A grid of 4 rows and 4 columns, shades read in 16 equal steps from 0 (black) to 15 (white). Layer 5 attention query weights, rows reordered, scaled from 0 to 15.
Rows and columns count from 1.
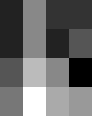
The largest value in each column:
7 15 10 9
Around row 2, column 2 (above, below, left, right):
8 11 2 2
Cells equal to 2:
3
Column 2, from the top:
8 8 11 15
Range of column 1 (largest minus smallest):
5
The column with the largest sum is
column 2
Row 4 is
7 15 10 9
